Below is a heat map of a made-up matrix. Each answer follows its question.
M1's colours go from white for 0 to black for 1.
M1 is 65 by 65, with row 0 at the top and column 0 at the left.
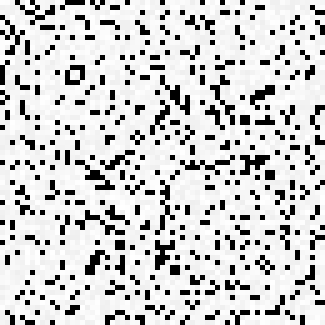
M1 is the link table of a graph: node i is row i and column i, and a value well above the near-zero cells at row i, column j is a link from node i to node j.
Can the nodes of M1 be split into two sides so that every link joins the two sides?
no
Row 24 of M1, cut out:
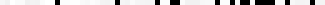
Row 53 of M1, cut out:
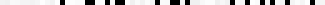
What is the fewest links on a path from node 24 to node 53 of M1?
1
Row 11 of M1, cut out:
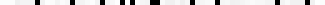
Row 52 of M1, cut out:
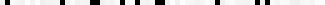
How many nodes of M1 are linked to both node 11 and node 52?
3
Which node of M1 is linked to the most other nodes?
node 32
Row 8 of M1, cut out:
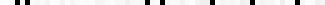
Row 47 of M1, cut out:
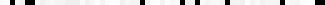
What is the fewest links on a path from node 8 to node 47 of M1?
2
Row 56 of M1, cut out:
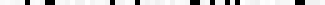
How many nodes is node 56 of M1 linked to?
12
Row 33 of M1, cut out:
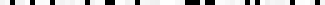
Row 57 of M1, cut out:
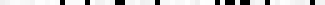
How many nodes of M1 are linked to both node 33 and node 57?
2
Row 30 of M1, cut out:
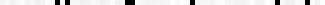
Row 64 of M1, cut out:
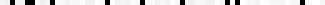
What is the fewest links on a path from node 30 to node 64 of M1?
4
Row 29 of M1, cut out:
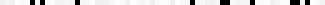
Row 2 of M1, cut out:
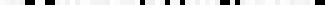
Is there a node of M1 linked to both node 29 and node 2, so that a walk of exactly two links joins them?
yes
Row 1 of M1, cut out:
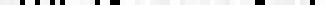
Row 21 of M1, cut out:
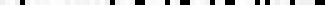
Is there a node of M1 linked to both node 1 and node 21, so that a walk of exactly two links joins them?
yes
